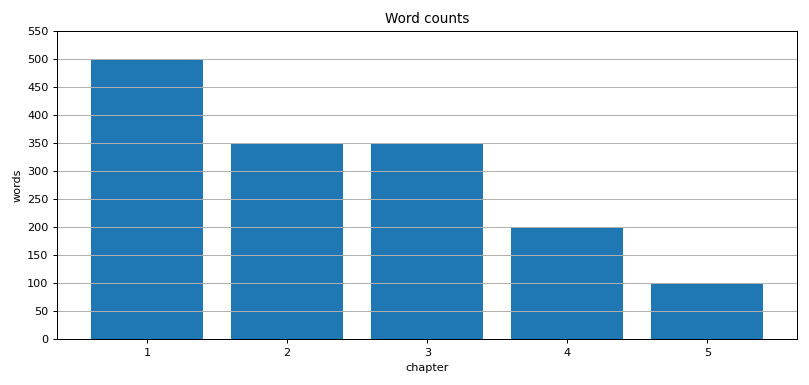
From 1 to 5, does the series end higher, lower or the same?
lower
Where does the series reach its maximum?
1
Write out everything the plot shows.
Title: Word counts
x-axis: chapter, ticks 1 2 3 4 5
y-axis: words, ticks 0 50 100 150 200 250 300 350 400 450 500 550
Values:
500 350 350 200 100
